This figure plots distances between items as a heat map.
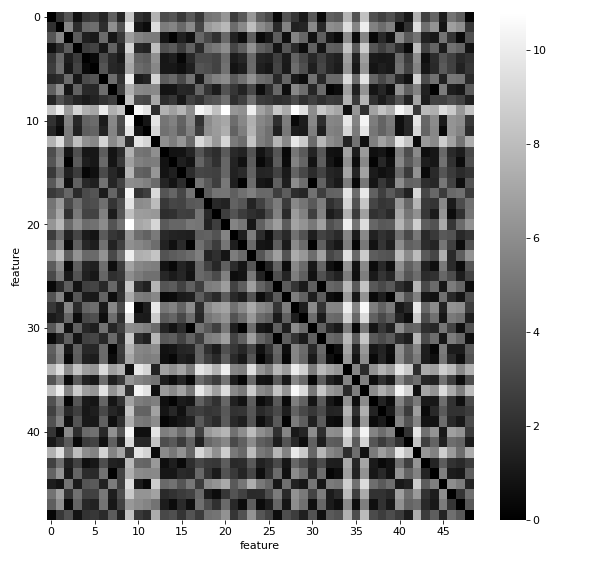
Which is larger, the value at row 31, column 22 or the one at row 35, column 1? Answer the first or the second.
the second
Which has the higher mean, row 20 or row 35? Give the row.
20
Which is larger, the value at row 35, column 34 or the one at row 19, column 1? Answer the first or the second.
the second
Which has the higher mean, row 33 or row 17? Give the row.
17
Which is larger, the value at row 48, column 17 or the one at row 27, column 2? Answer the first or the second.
the first
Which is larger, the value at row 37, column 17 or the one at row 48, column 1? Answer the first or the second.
the first
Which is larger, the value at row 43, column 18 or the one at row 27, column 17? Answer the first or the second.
the second
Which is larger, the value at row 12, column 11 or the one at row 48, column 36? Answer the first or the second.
the first
